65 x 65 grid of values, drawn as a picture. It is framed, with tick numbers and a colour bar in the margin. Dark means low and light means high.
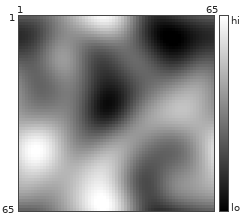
The texture varies smoothly and slowly. There are no lone odd cells. The top right is the ninth with the lowest average. Neither half mirrors the other.
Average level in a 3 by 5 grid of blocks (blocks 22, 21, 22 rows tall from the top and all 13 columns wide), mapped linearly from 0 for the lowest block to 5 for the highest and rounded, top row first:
1 3 2 0 0 | 4 2 1 3 4 | 5 5 5 1 3
